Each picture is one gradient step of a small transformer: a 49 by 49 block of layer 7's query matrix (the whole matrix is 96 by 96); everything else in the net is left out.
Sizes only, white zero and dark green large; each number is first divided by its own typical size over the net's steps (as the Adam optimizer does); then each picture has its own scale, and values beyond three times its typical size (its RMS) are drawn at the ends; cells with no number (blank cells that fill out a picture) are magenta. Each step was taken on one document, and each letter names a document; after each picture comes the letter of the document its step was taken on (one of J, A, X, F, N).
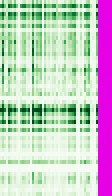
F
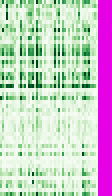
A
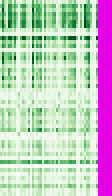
F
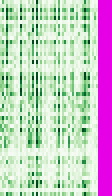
A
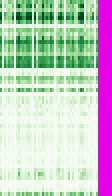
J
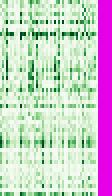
A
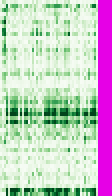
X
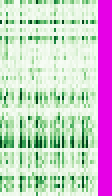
A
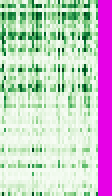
F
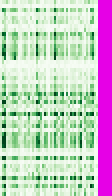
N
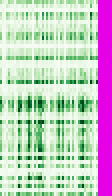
J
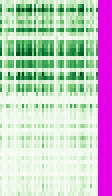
J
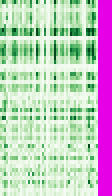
N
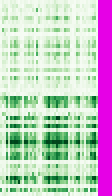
X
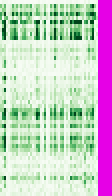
N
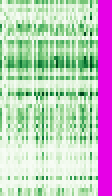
J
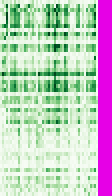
X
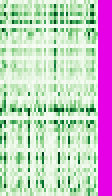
N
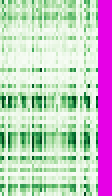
F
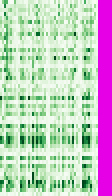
A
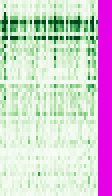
N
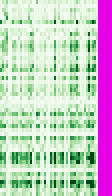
N
